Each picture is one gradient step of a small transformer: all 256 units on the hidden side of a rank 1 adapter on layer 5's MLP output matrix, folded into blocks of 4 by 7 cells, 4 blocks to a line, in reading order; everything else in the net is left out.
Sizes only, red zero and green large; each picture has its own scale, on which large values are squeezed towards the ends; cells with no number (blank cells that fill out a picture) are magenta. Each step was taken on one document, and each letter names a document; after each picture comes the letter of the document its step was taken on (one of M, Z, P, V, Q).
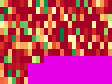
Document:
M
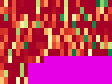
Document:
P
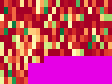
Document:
M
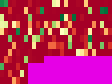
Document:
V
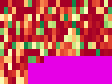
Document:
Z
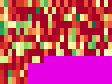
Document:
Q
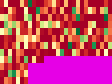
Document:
Q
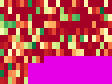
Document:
M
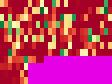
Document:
V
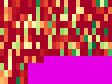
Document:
P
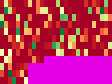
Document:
M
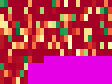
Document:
V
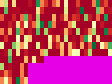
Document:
P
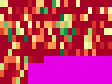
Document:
V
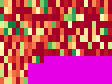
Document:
M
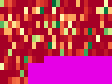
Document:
V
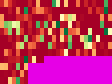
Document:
V
